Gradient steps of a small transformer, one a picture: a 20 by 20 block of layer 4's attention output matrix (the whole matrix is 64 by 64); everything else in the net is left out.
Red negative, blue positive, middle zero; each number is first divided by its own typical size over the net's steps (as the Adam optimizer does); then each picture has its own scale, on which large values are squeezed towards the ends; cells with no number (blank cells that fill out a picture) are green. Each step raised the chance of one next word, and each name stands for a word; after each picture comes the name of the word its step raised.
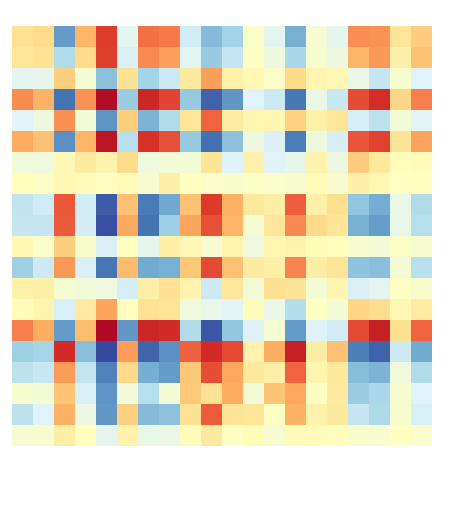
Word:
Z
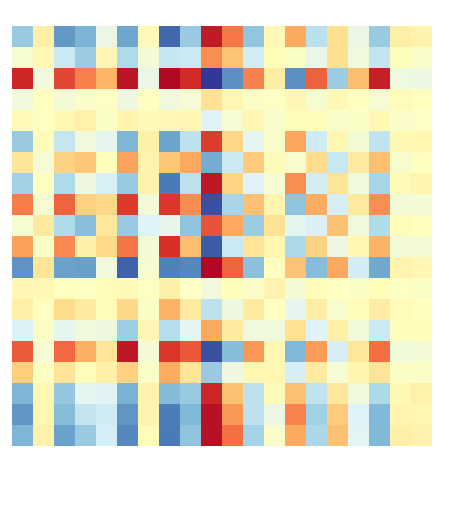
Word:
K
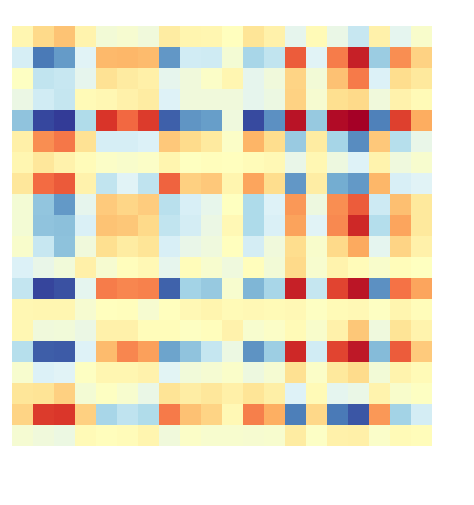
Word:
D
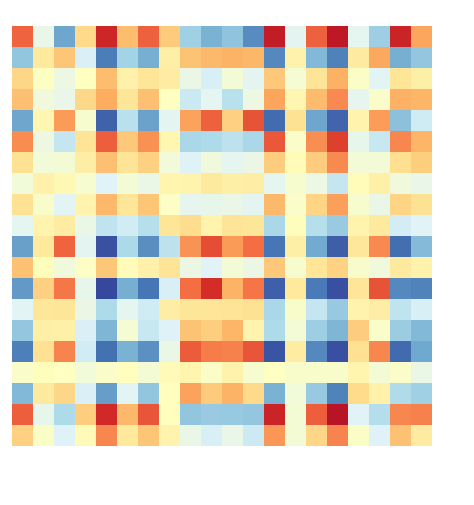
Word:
D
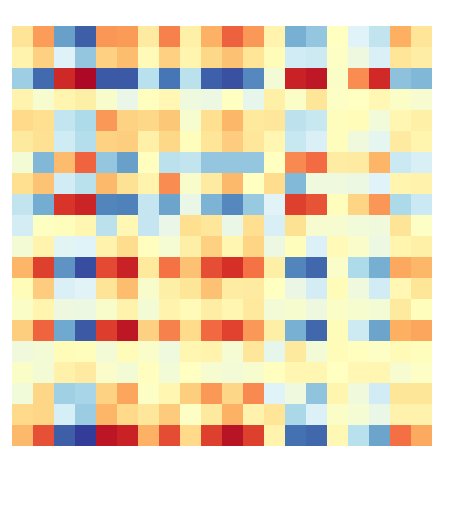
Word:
K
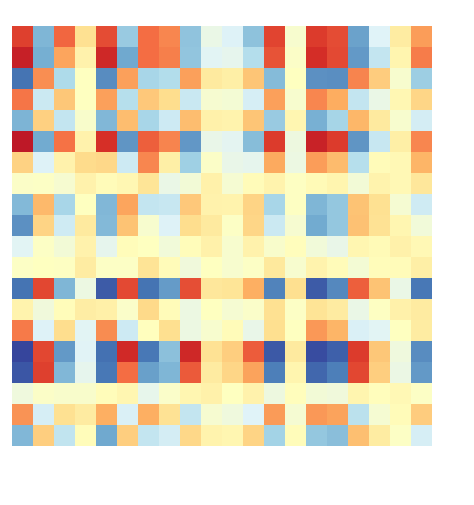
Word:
Z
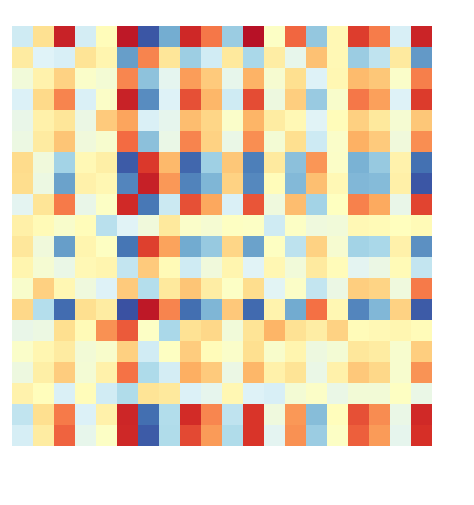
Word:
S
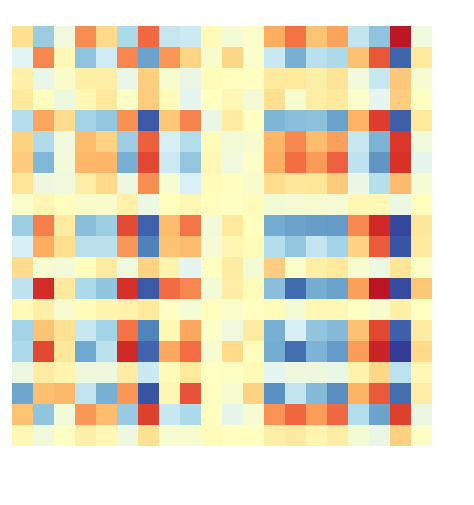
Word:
D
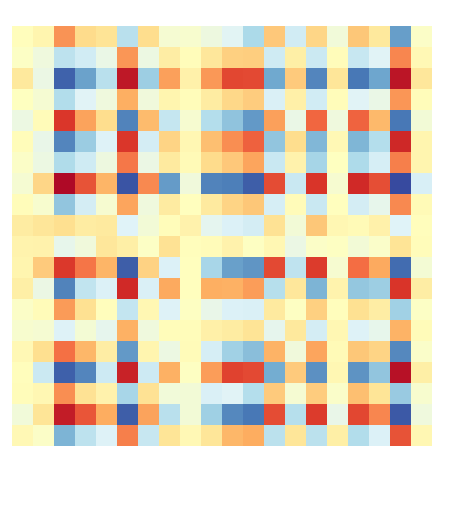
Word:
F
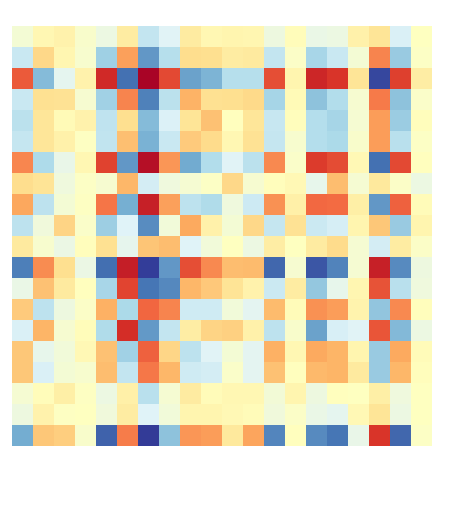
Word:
K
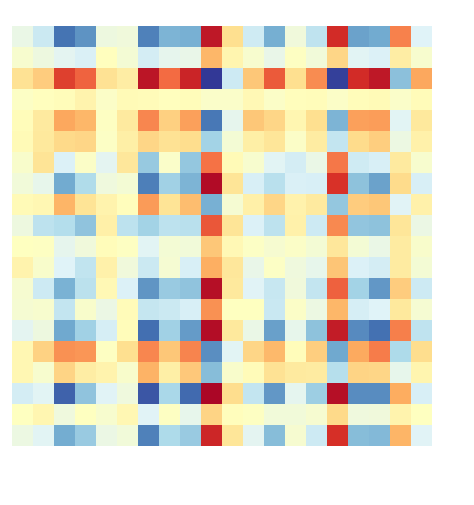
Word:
K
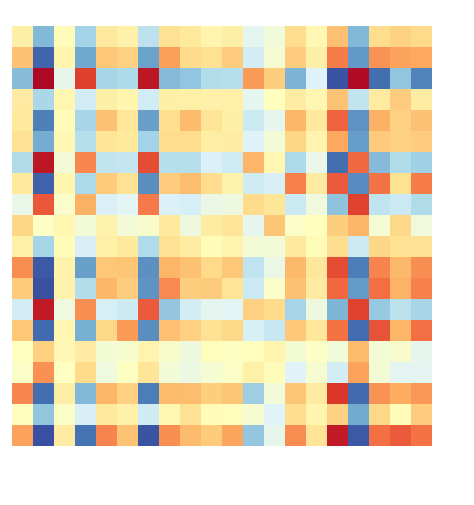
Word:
K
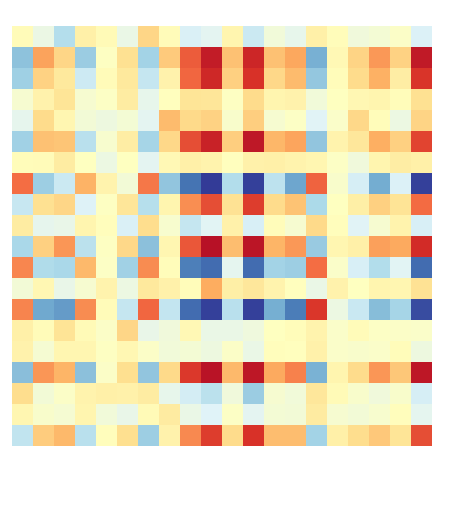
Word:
F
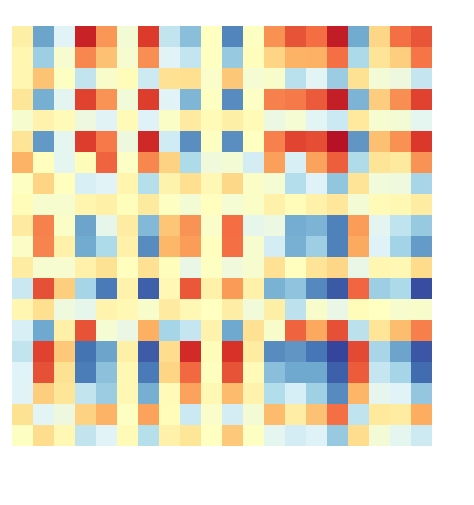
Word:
Z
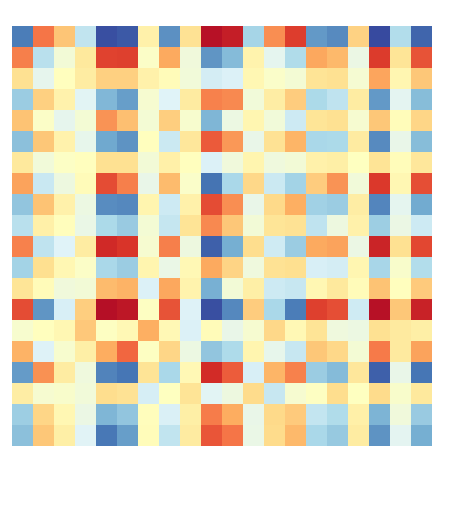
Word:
S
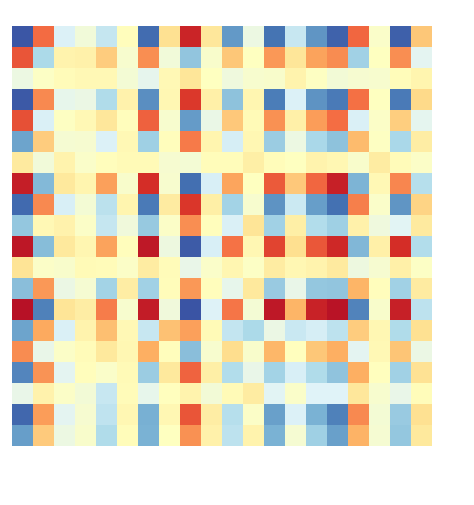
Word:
S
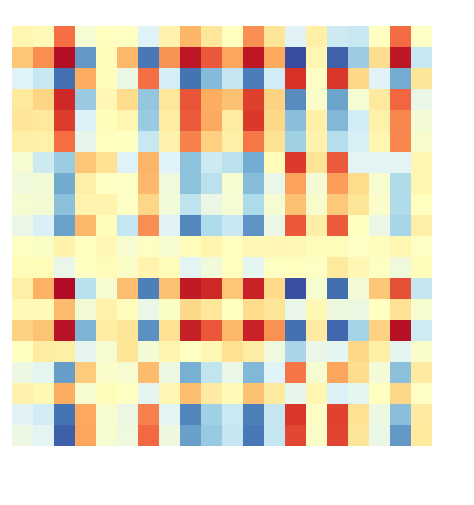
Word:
Z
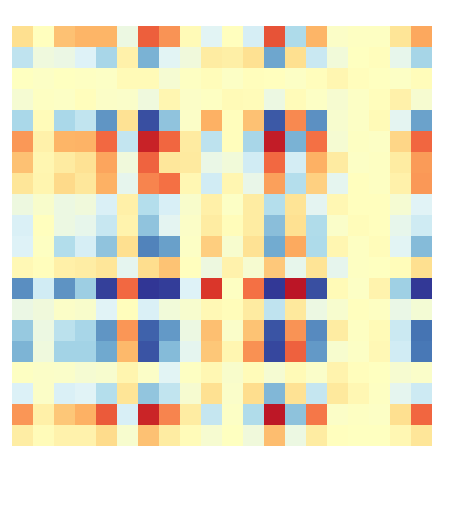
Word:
D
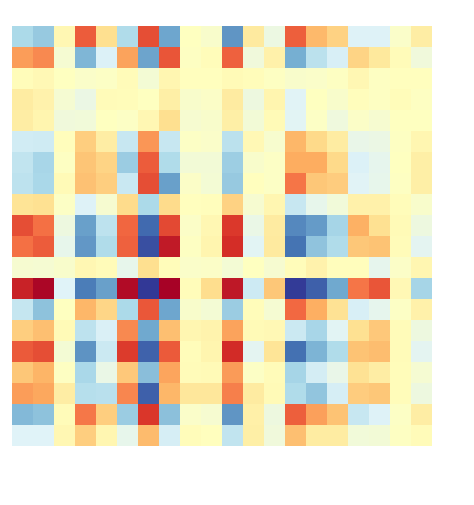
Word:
D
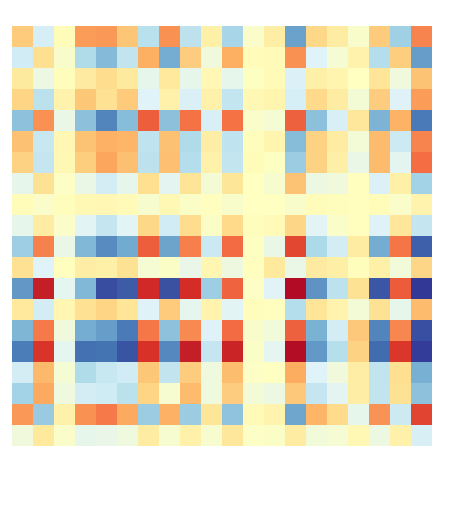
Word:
D
